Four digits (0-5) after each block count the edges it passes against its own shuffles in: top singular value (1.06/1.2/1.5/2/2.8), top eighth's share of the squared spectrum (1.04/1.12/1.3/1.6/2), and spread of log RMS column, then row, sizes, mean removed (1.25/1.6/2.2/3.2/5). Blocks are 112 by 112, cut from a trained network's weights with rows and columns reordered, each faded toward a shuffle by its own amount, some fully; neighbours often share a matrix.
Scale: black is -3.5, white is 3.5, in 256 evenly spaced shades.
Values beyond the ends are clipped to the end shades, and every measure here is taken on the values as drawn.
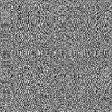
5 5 3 2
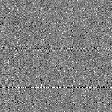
4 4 2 3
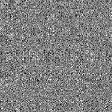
3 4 2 3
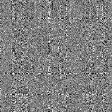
4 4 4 2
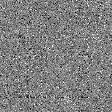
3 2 1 1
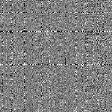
4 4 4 2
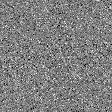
1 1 0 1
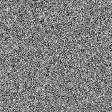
2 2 0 0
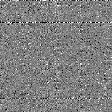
4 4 1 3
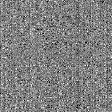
3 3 1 3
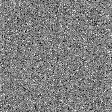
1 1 0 0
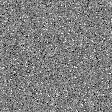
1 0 0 0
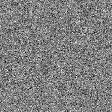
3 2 1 0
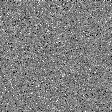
1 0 0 0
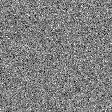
1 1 0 0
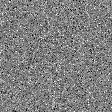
0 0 0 0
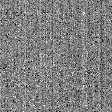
3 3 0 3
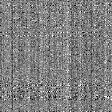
4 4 1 3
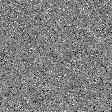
0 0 0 0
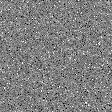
0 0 0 0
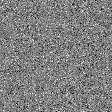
1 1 0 0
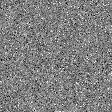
0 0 0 0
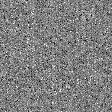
1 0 0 0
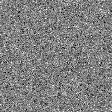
2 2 1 0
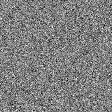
2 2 0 0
